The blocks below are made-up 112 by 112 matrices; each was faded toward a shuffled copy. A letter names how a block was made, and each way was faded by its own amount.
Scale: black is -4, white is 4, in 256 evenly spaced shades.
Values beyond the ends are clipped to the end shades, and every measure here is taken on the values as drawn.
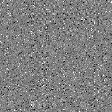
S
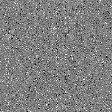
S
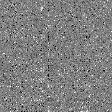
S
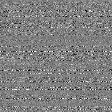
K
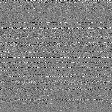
K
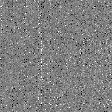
S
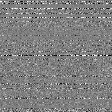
K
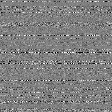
K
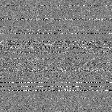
K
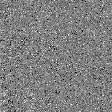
S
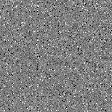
S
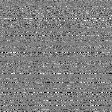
K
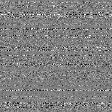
K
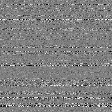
K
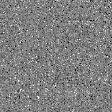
S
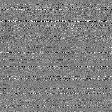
K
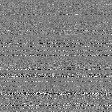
K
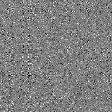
S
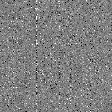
S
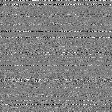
K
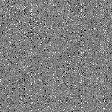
S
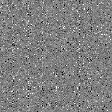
S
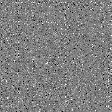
S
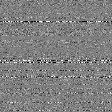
K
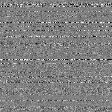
K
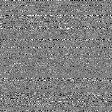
K
